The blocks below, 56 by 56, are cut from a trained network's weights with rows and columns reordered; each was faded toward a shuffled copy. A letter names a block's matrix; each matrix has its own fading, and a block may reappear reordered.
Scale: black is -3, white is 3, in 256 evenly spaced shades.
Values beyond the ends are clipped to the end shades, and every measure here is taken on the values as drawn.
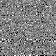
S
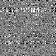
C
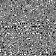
S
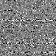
S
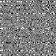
C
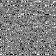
S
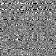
C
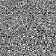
S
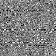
S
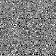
S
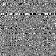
C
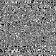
S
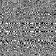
C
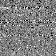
S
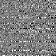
C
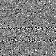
S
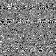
S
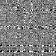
C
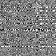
C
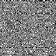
S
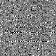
S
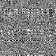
C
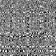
C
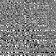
C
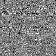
S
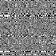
C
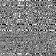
C
